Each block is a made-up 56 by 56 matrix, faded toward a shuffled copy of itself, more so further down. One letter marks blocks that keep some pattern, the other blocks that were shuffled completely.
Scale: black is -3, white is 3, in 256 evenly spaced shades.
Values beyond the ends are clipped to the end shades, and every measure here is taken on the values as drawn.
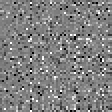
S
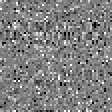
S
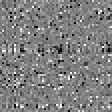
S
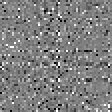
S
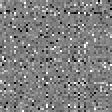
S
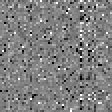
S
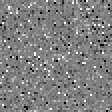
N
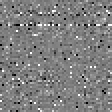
S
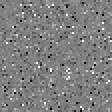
N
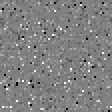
N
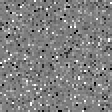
N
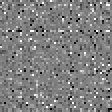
S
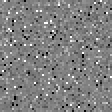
N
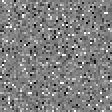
N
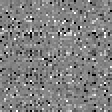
S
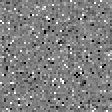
N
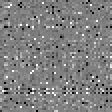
S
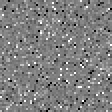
N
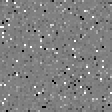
N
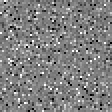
N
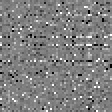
S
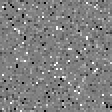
N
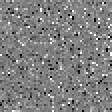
N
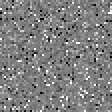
N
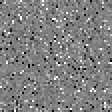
N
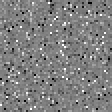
N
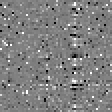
S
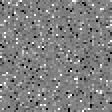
N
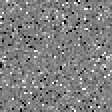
N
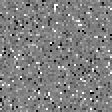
N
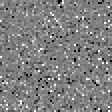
N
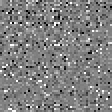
S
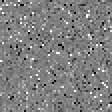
N
